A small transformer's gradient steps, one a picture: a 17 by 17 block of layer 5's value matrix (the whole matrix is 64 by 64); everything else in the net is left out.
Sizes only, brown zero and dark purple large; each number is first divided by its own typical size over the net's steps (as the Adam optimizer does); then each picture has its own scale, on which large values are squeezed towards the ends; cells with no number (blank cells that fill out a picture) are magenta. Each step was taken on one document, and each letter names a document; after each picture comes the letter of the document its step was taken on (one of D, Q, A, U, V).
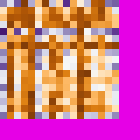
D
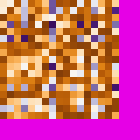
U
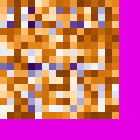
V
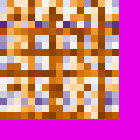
D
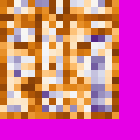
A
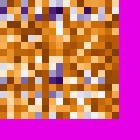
V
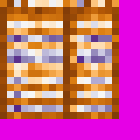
A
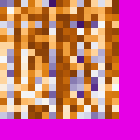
U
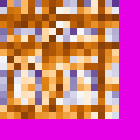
D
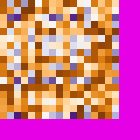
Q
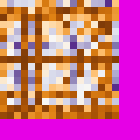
Q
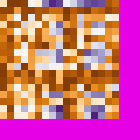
A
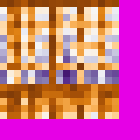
D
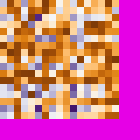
V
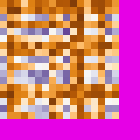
D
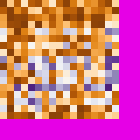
D
